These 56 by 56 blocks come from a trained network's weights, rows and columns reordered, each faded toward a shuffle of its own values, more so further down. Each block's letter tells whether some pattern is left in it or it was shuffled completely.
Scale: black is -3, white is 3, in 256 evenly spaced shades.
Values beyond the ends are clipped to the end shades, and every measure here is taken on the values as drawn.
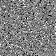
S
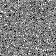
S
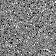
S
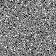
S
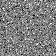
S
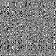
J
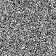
S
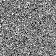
S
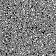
S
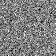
S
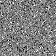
S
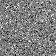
S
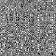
J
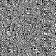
J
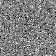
S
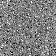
S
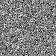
S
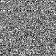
J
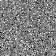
S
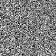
J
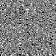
J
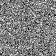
S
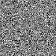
J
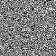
J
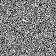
S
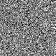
J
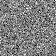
S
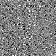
J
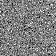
S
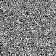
J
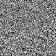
J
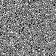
S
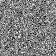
S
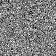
S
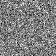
J
